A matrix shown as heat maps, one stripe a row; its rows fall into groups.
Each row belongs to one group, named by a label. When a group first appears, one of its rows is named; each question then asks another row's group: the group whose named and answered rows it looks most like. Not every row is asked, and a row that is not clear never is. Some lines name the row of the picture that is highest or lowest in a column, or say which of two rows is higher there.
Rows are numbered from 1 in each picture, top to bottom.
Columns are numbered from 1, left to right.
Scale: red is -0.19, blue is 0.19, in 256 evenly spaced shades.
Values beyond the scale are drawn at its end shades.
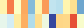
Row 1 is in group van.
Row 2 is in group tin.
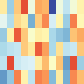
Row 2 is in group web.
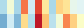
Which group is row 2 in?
tin
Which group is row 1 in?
tin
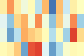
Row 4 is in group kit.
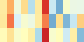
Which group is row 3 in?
van
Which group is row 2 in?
van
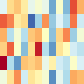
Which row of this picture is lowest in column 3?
6
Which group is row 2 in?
van
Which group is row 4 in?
kit
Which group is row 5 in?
kit
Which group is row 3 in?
kit
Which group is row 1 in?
web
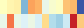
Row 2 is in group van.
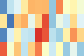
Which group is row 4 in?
kit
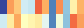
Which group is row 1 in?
web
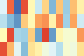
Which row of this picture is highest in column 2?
2
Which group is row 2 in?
tin
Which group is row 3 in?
van
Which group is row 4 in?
kit
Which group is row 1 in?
van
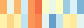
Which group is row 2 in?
kit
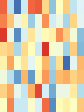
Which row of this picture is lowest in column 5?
1
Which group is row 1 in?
kit
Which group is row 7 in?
kit
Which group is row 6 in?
tin
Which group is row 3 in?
kit
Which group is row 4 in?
van
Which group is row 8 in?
van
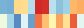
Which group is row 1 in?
web
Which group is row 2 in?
tin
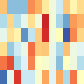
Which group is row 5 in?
kit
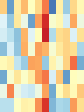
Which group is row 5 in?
kit
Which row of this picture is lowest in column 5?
5
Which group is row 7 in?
van
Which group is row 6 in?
web
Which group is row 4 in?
tin
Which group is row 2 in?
web
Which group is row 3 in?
tin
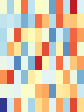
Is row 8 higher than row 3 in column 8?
No
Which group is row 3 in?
web
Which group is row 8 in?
web
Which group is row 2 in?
tin
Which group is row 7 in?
tin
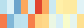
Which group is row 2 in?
kit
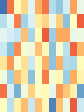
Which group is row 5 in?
van
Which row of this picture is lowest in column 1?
7
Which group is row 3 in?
tin
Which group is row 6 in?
web
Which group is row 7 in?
kit
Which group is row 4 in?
web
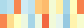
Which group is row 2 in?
van
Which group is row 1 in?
web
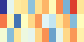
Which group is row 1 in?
web
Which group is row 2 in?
kit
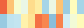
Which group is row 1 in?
kit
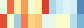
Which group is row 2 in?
kit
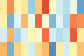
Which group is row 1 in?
van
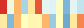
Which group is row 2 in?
web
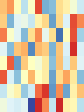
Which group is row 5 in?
van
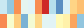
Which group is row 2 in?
kit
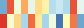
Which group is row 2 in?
kit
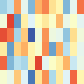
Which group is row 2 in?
van
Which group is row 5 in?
kit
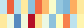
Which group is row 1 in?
van
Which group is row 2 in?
kit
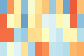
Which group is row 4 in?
web
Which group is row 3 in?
kit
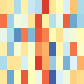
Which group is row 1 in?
van
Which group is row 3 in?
tin
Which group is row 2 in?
kit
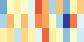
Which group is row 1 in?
web
